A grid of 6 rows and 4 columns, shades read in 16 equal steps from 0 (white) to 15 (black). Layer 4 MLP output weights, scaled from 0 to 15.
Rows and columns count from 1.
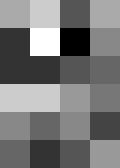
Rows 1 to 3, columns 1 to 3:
5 3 10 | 12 0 15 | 12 12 10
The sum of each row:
23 34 43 20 34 37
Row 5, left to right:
7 9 7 11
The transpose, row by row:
5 12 12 3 7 9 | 3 0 12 3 9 12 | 10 15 10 6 7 10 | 5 7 9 8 11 6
